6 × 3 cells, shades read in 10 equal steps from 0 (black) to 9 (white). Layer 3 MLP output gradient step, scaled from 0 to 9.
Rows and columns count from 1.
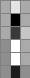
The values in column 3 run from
5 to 7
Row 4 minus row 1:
-1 1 0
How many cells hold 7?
1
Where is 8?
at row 1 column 2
